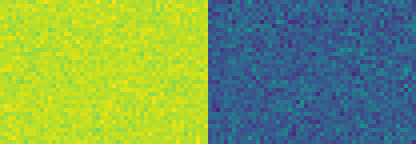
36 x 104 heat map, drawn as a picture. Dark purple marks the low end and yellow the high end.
The table splits into one row of 2 panels. Panel 1,1: very high, fine-grained, faint in contrast. Panel 1,2: low, fine-grained.
